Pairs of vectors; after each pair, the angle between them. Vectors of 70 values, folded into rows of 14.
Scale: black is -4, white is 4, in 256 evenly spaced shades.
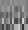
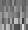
nearly opposite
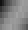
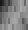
nearly parallel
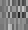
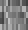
partly aligned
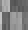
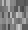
partly aligned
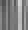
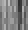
nearly opposite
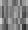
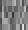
partly opposed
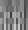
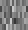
orthogonal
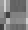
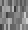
partly aligned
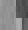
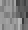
nearly parallel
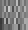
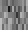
partly opposed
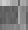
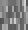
orthogonal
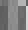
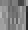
nearly opposite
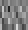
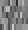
partly opposed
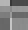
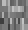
partly aligned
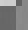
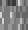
partly opposed
